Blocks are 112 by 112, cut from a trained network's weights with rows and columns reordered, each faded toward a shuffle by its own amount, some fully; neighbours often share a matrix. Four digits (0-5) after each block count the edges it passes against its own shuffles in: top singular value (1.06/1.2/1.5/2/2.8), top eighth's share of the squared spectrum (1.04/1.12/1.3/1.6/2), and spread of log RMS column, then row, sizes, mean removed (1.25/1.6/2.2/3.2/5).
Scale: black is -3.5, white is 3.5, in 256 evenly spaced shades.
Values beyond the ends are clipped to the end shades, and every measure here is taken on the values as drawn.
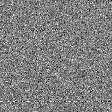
2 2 0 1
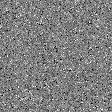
1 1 0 0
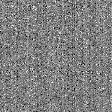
3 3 0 2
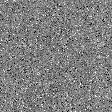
0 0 0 0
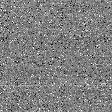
1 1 1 0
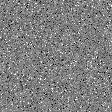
0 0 0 0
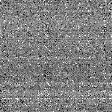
3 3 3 1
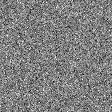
1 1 0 0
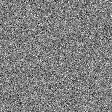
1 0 0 0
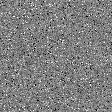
0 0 0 0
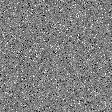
0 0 0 0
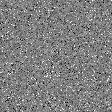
0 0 0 0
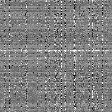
4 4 4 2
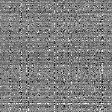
4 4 4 2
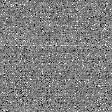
2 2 2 1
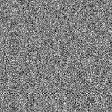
4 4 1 2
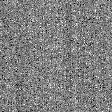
2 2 0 2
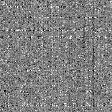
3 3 0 3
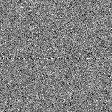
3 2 0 1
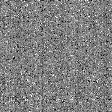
2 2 0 2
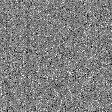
1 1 0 1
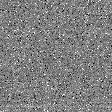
1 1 0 0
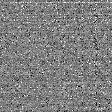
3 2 2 1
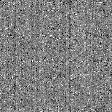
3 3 1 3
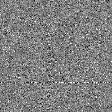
3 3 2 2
